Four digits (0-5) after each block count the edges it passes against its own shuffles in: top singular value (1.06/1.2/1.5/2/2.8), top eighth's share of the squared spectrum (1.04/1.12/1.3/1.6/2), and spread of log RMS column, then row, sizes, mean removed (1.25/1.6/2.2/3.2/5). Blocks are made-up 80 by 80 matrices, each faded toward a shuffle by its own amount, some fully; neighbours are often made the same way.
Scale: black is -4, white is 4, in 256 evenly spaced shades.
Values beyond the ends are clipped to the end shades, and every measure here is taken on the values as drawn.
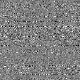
2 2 0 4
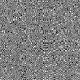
4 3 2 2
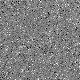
0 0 0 0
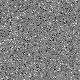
0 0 0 0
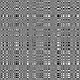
5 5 4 4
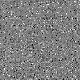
4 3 1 1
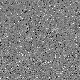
3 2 0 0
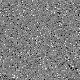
3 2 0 1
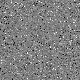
3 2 0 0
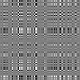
5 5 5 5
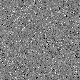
1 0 0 0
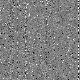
3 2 2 0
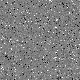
0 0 0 0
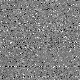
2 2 0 2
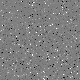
0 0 0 0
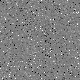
1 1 0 0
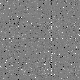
3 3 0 1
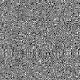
4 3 2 2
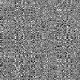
4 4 3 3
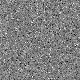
1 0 0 0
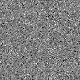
3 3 1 1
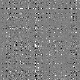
3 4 3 3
